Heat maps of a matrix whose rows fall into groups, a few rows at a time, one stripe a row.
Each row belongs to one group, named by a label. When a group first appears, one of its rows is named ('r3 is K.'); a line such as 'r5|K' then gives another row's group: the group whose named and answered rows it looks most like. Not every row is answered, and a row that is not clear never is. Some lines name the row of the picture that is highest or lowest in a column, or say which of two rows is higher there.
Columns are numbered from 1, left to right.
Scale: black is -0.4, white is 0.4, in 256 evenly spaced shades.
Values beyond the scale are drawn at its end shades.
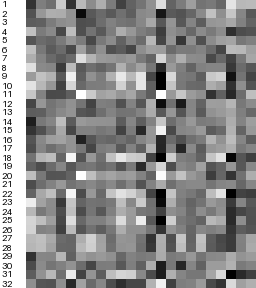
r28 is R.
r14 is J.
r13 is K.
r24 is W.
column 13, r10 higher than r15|No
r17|K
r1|J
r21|J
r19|J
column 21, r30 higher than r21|Yes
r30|K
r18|W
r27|R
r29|J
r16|K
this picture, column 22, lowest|31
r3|K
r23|W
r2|K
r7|R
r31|W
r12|K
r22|W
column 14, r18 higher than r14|No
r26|W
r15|J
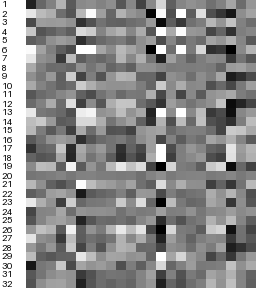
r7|W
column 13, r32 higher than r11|No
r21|R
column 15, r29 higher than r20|Yes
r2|R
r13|R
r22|K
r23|W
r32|K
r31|K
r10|R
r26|W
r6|R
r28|W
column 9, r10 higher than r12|No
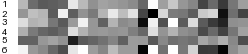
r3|R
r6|R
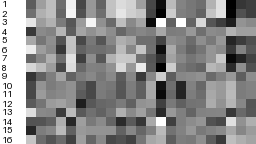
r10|K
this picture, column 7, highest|3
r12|K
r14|J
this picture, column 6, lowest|12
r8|W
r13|W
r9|J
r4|J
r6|W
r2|W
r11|K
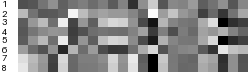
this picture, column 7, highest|2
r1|J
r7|W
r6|J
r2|R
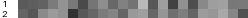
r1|K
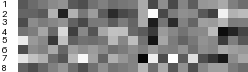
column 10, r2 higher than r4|No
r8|K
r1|K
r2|J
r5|W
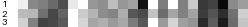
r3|R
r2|R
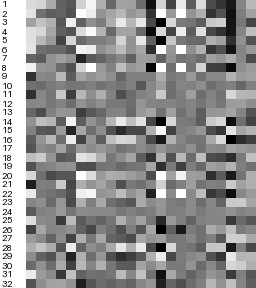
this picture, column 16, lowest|26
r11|J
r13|K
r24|J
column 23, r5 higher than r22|No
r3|W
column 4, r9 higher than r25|Yes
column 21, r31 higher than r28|Yes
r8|R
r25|W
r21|J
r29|J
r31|W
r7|K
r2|R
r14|W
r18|R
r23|J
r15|J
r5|W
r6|R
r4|R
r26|K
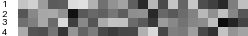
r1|R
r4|J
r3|W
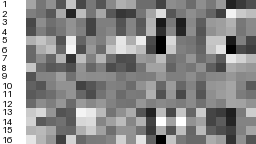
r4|K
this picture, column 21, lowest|6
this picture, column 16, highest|14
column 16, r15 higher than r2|Yes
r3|K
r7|J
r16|W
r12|J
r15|R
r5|W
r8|J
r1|W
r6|W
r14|R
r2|J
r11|K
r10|K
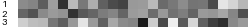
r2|K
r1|J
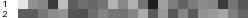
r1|W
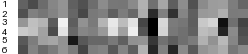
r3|W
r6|K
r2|K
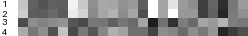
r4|W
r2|R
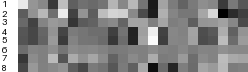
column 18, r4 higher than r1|Yes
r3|K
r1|W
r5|J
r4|J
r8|K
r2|W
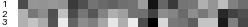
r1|K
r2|W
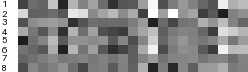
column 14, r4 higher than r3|Yes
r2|R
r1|J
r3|K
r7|J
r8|K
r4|J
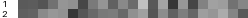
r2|K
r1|K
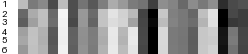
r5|W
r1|W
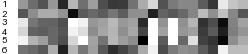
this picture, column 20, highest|2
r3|R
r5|R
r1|J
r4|R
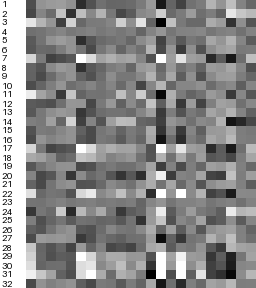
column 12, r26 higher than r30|No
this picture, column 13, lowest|31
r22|R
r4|J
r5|K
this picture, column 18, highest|31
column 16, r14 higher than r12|Yes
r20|J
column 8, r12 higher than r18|No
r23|J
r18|R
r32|K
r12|K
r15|K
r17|R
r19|K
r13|K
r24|J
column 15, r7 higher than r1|Yes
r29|R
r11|W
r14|W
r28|J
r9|K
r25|J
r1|K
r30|R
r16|K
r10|J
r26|K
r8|K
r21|K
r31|R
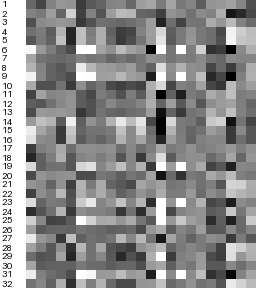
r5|J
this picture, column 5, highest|14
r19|R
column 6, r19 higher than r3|Yes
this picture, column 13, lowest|6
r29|J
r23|R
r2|W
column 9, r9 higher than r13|Yes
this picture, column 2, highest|14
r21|J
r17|J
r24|J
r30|J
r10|J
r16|W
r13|K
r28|J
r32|J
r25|R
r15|W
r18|J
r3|K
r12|K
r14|W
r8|R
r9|R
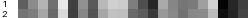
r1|W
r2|W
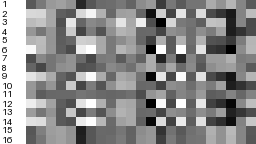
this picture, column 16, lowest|7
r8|K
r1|K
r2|R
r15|K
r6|R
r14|R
